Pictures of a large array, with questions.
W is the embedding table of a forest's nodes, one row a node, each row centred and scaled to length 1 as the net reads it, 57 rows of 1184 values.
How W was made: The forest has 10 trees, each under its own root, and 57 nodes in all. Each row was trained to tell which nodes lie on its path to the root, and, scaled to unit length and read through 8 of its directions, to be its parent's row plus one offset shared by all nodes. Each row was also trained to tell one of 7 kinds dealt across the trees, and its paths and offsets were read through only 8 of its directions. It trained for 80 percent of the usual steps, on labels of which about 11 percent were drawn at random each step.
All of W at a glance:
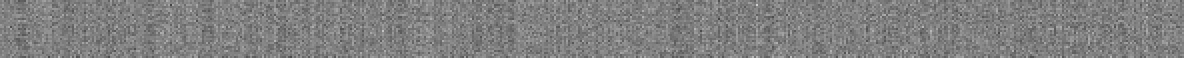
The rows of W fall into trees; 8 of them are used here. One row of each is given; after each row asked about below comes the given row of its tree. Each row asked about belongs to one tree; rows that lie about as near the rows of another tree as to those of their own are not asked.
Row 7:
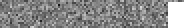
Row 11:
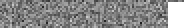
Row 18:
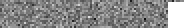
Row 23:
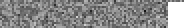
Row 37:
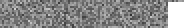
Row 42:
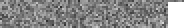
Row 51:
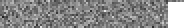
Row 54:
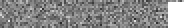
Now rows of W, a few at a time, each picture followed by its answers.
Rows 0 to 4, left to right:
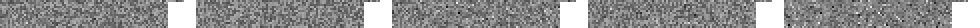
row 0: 23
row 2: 23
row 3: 54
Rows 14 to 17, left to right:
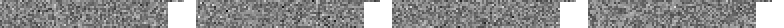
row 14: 54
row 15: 54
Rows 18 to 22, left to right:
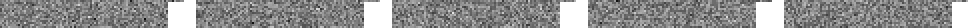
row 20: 51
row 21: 54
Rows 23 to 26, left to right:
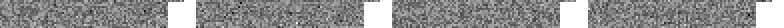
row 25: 42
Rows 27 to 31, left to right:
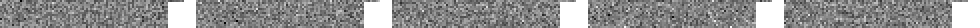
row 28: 18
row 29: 18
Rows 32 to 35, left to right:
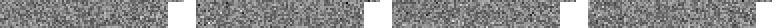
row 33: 18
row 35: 42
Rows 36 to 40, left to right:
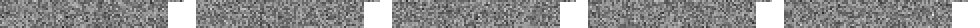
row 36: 51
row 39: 54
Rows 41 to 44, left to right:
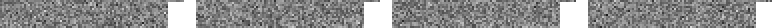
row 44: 7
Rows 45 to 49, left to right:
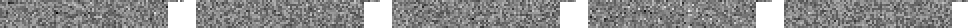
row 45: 11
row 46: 51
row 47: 18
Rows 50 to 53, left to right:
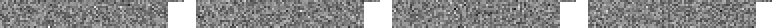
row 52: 18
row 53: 7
